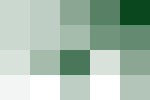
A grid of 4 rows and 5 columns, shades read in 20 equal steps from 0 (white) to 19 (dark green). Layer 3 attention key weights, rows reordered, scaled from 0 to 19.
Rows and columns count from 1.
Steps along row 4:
down up down up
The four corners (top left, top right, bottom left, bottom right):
4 19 1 6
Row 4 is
1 0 5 0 6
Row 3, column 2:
7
